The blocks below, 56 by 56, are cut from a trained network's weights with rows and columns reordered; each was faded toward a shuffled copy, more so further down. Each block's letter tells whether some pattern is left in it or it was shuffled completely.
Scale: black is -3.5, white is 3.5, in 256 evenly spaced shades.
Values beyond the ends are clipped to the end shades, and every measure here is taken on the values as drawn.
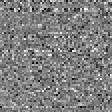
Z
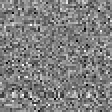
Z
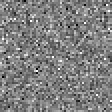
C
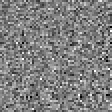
Z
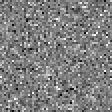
C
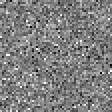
C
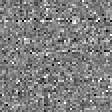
Z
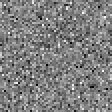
C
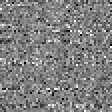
Z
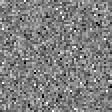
C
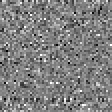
Z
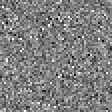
C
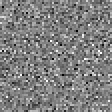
Z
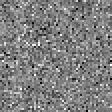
C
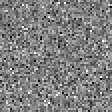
C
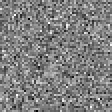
Z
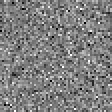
C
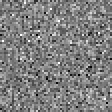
Z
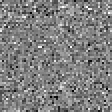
Z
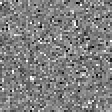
C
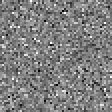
C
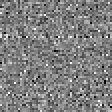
Z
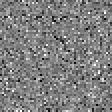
Z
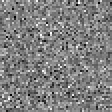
Z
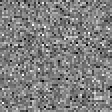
Z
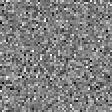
Z
